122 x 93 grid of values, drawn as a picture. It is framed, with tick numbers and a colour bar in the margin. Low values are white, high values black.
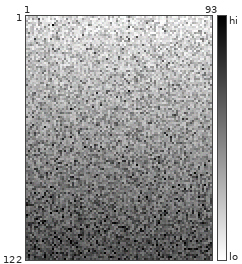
Average level on the scale: 40%. Odd rows or columns: none. Stripes: none. Slope: up to the bottom.
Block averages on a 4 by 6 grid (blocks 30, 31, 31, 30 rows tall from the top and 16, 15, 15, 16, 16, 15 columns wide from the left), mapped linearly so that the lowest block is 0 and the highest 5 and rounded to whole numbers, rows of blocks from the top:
000000 / 222221 / 333333 / 555555
